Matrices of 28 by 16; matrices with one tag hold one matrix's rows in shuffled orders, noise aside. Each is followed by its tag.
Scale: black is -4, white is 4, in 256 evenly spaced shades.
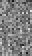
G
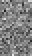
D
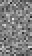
D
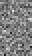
D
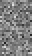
D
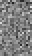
G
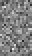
D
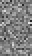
D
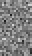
D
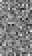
G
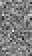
D
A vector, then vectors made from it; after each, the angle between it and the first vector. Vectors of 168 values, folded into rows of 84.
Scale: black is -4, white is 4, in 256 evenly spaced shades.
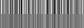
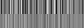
nearly opposite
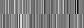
orthogonal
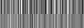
nearly opposite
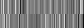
orthogonal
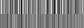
nearly parallel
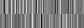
orthogonal
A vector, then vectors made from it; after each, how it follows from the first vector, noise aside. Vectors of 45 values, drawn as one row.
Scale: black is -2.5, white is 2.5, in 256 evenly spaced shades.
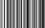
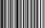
reversed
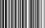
negated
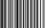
reversed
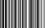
negated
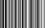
negated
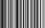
reversed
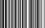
negated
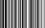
negated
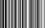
negated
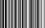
negated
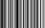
reversed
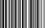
negated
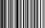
reversed
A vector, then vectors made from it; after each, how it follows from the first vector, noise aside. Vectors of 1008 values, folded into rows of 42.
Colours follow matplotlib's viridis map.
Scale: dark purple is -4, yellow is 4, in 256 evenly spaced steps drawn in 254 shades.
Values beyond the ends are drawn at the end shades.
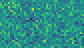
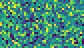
scaled up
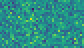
negated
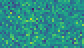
negated
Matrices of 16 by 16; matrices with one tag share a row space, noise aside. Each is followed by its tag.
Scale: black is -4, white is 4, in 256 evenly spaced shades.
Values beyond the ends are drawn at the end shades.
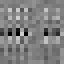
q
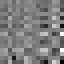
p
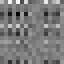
q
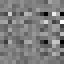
p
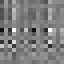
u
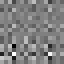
u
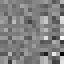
p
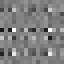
u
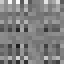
q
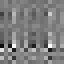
u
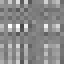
q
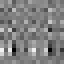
u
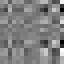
p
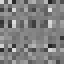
u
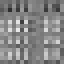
q
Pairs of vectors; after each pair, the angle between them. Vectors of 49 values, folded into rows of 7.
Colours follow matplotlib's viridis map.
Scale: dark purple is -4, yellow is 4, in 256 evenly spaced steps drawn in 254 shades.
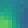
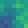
nearly opposite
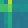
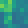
nearly parallel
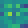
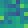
partly opposed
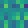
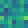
partly aligned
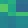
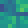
nearly opposite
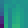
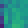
nearly parallel
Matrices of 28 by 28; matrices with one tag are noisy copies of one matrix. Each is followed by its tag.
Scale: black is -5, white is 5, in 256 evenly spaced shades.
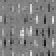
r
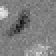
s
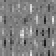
r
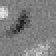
s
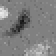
s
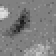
s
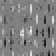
r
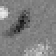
s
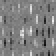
r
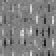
r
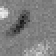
s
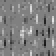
r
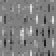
r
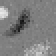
s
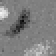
s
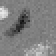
s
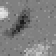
s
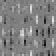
r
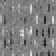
r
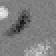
s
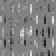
r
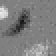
s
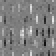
r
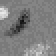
s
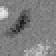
s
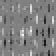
r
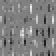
r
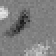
s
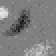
s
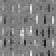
r
